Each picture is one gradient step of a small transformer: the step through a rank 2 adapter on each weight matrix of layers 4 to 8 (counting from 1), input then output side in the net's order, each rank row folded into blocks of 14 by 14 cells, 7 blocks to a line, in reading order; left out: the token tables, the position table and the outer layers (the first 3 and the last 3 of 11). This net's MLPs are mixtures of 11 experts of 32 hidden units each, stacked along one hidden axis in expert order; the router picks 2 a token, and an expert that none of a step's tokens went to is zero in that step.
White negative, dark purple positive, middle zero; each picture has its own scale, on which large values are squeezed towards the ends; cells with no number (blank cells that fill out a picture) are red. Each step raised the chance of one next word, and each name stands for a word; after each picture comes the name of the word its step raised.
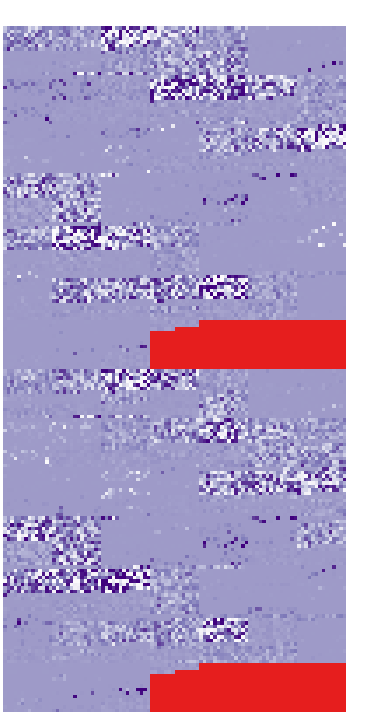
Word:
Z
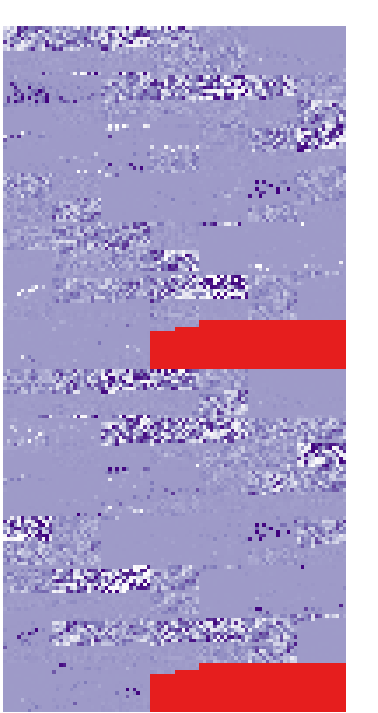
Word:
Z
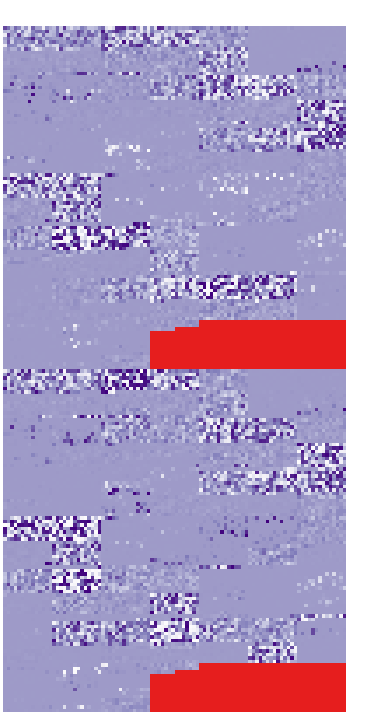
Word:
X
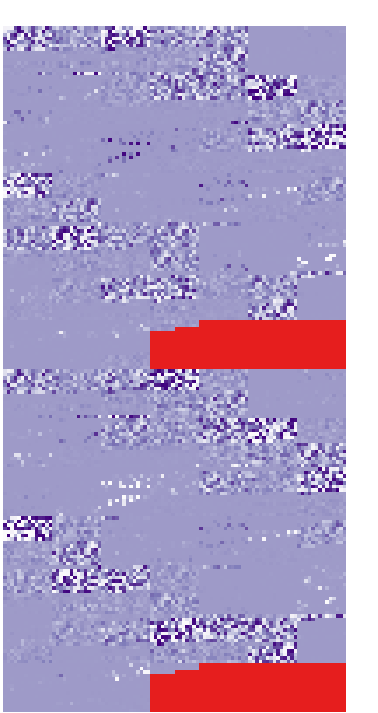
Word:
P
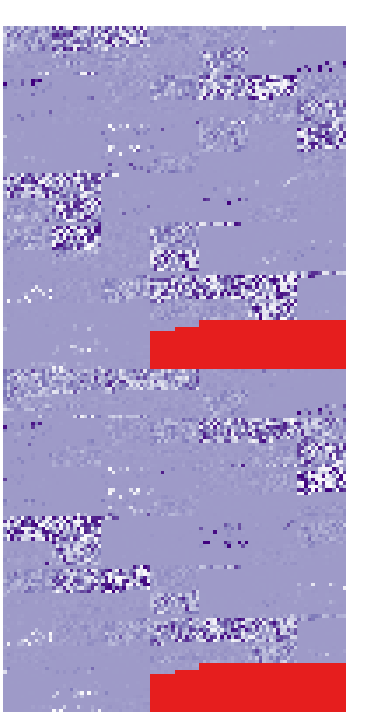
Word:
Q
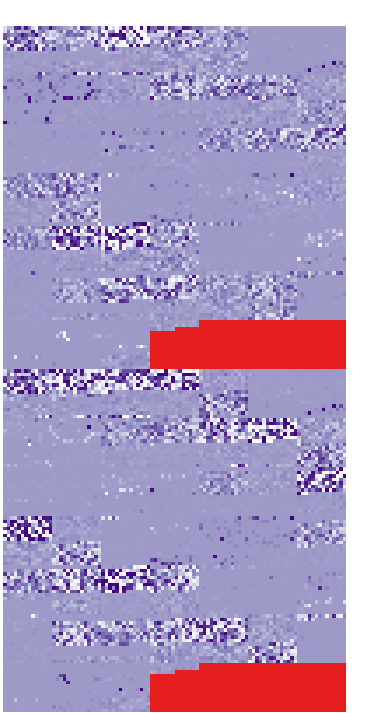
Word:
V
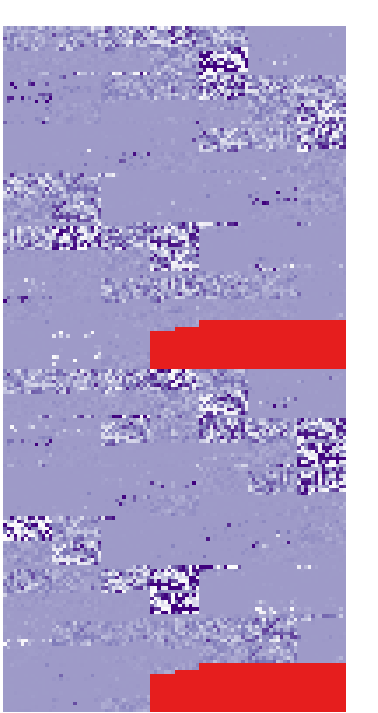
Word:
V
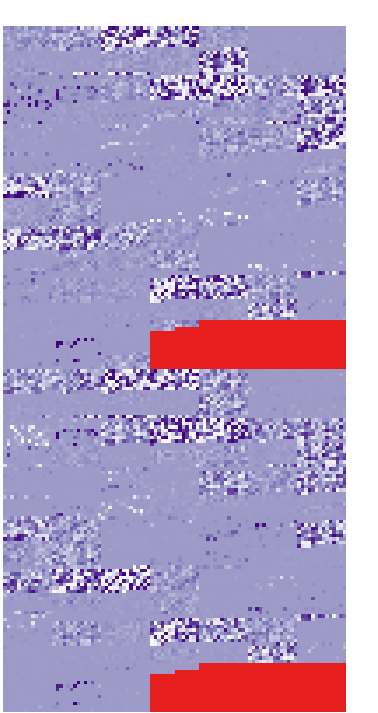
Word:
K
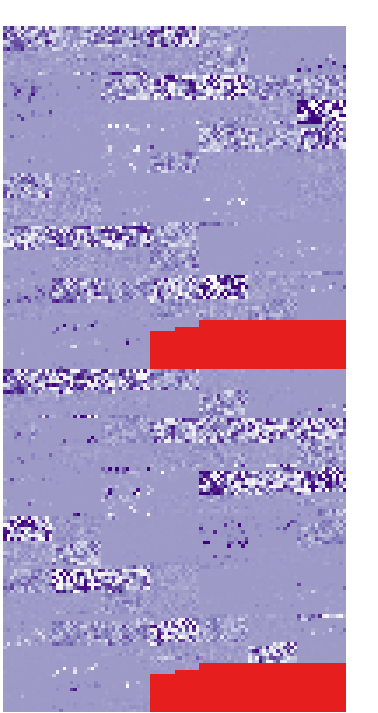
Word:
X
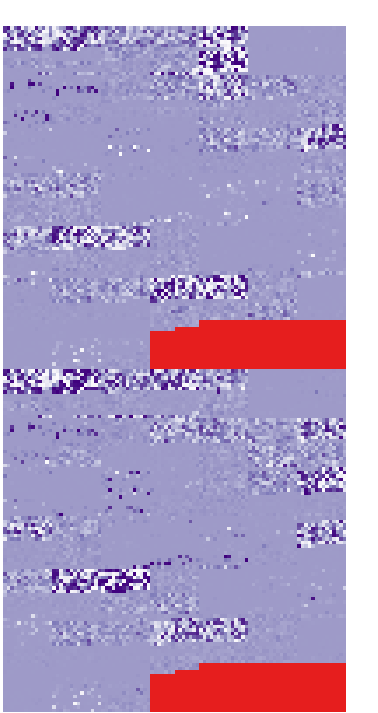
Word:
Q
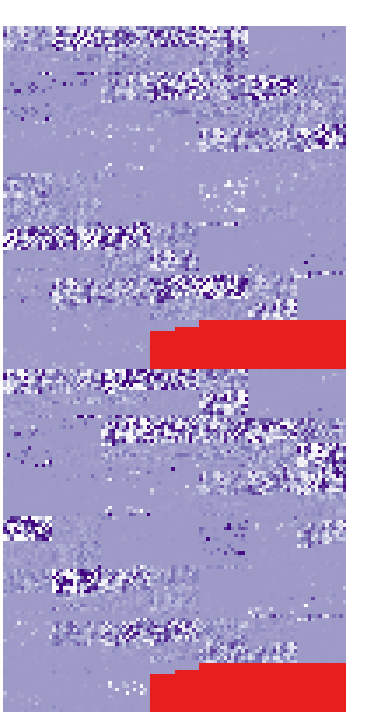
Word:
X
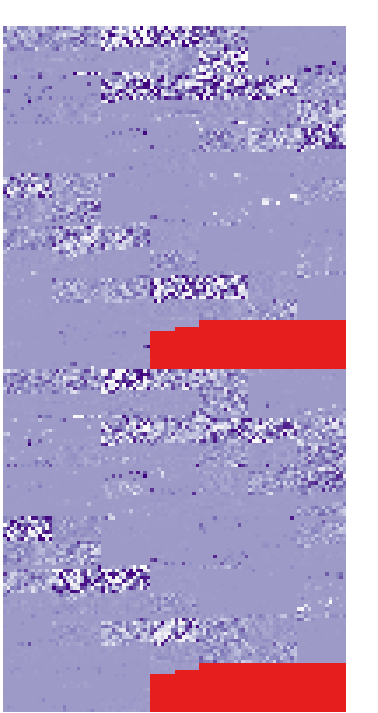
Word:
K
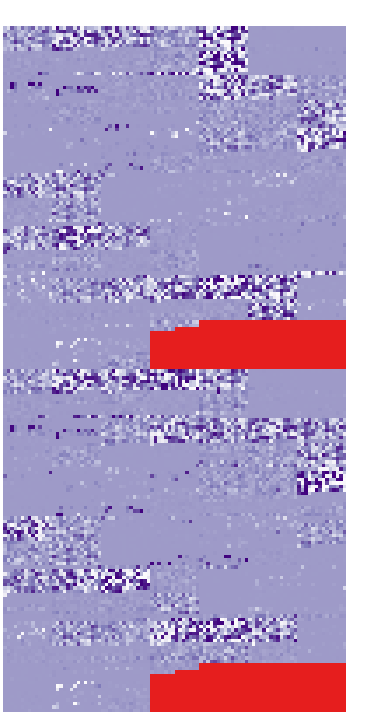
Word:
Q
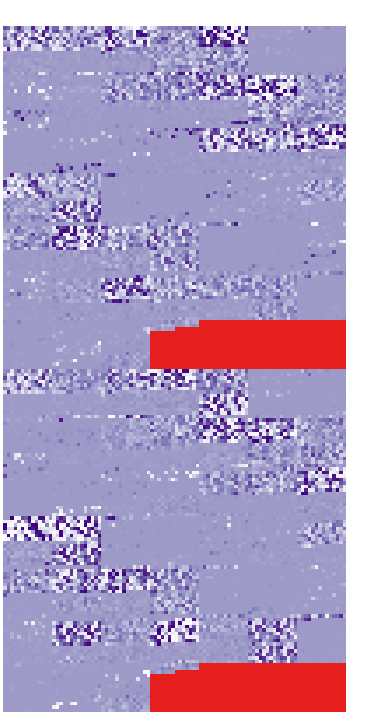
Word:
P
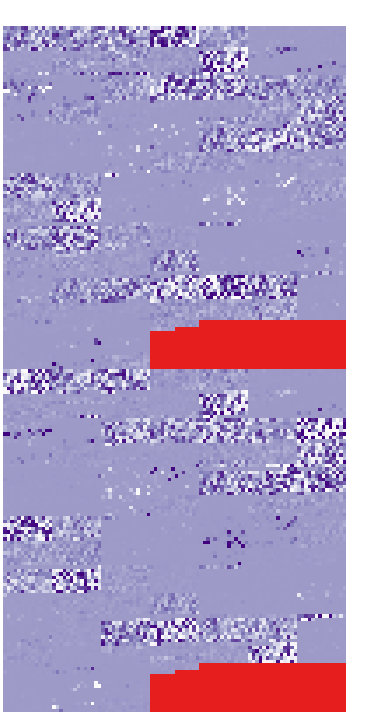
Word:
X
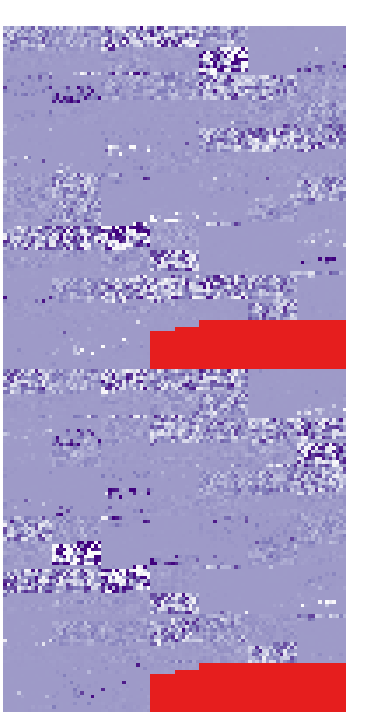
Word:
V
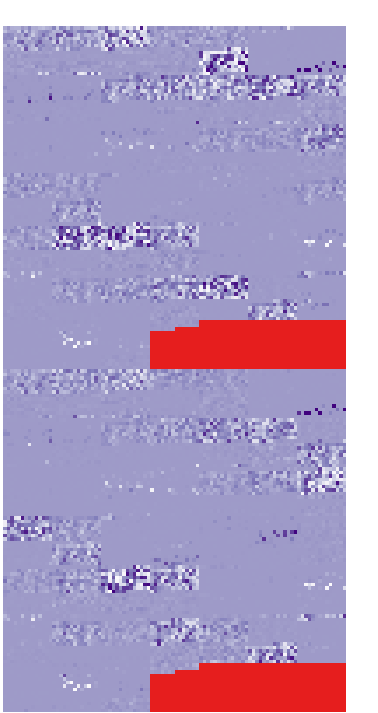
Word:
Q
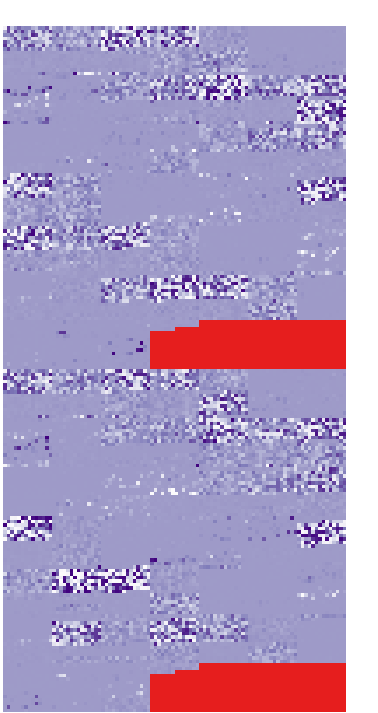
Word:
K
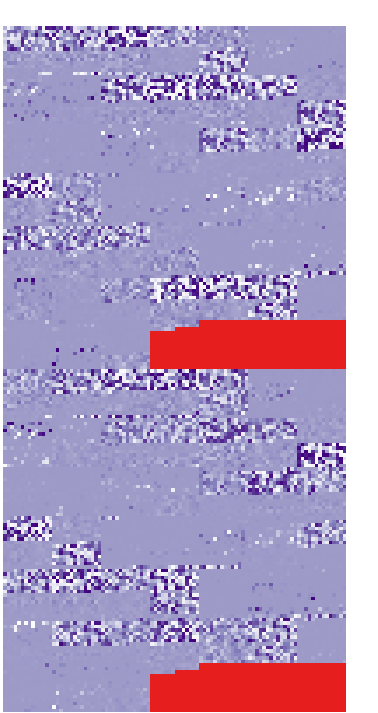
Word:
K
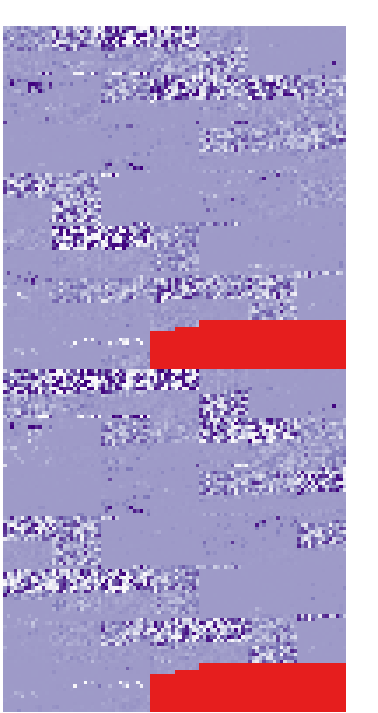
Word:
V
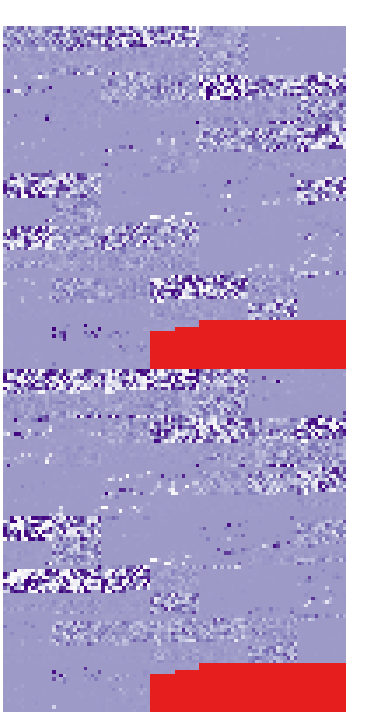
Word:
K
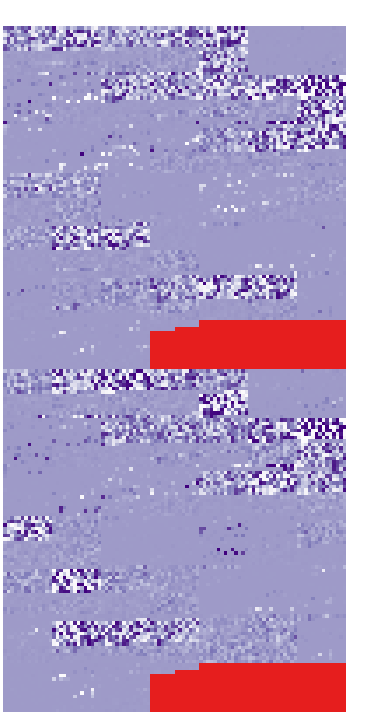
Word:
X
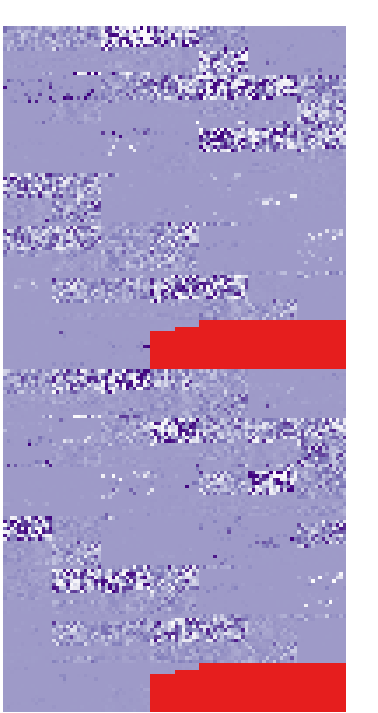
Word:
K
